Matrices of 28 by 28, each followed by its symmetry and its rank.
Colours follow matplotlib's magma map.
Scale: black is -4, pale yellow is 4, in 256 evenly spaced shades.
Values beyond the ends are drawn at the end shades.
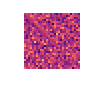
antisymmetric, full rank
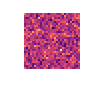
neither, full rank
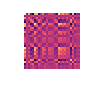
symmetric, rank two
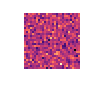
antisymmetric, full rank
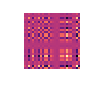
symmetric, rank one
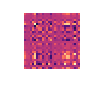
symmetric, rank two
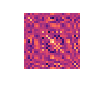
symmetric, rank three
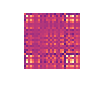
symmetric, rank two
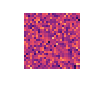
antisymmetric, full rank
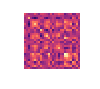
symmetric, rank three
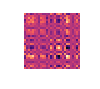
symmetric, rank two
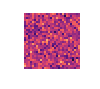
neither, full rank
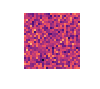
neither, full rank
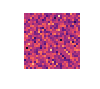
antisymmetric, full rank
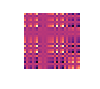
symmetric, rank one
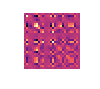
symmetric, rank three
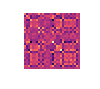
symmetric, rank three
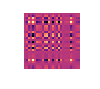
symmetric, rank one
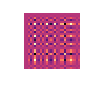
symmetric, rank one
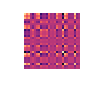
symmetric, rank one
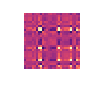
symmetric, rank two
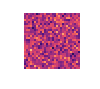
neither, full rank
